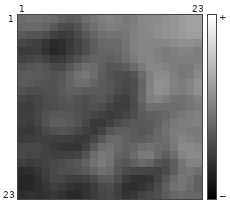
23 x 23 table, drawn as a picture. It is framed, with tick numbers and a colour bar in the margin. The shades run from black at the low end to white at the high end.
There is an overall slope up to the top right. The halves do not mirror each other. The top right is the ninth with the highest average. The bottom left is the ninth with the lowest average.
